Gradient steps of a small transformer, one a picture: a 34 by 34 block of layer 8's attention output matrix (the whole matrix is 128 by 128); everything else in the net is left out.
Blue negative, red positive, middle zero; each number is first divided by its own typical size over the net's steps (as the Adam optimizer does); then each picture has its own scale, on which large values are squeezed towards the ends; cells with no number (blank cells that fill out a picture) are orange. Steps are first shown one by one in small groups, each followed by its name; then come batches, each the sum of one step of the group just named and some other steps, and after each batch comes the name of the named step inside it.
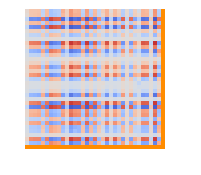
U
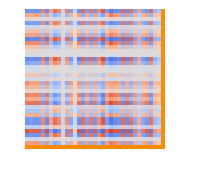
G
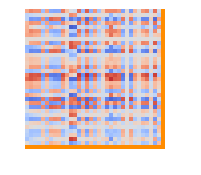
U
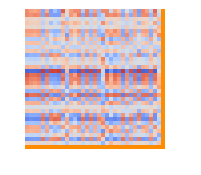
G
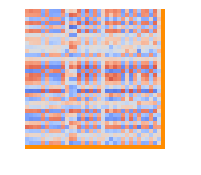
U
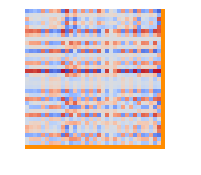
U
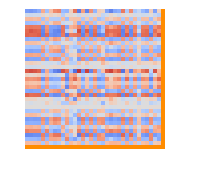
G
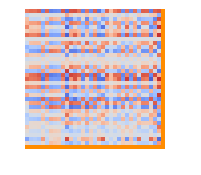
U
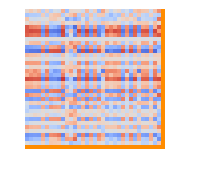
U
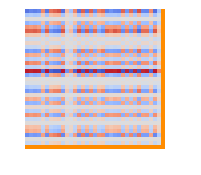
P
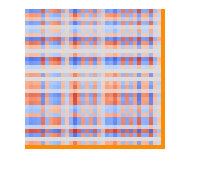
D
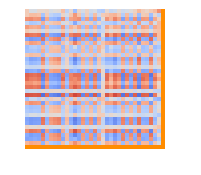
D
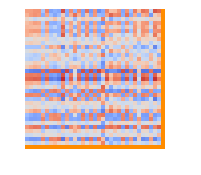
D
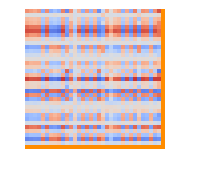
P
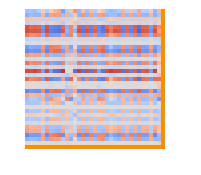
P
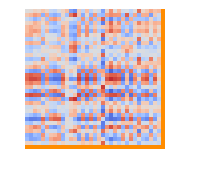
D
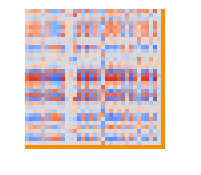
D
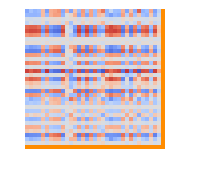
P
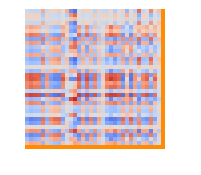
D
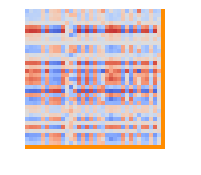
P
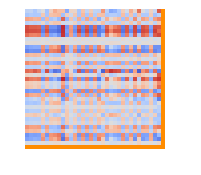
P
